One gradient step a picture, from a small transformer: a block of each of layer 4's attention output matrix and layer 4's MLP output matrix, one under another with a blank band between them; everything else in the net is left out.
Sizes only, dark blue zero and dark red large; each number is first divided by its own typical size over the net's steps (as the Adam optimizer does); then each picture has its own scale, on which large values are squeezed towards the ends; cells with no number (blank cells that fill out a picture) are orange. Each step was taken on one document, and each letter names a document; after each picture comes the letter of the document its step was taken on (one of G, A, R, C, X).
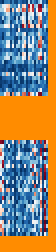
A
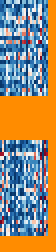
A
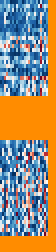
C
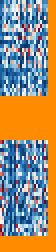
A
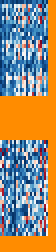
A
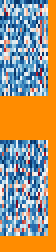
C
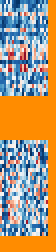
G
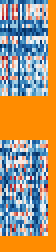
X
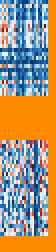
X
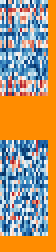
G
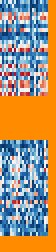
G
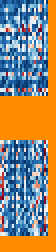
A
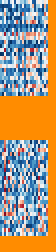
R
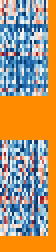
X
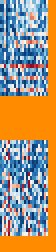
R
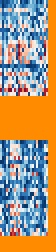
G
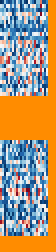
C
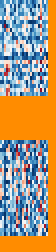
C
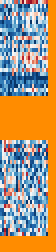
R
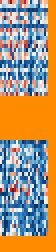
G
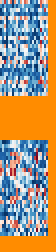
G
